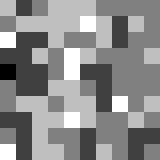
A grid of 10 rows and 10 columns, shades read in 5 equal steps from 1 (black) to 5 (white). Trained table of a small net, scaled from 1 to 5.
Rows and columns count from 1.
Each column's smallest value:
1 2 2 3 3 2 2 2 2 2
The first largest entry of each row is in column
1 6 1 5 5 4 8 5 3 1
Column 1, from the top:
4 3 5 2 1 3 3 2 3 5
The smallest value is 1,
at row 5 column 1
